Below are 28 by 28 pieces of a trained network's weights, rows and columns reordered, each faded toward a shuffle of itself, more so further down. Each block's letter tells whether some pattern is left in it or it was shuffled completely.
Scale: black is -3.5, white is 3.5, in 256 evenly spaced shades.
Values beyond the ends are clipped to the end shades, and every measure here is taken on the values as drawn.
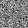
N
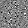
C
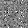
C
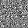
C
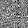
C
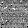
C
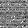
C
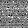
C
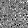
C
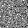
N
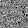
N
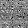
C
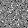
N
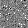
N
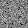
N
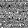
C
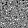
N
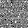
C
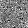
N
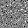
C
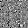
C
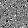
N
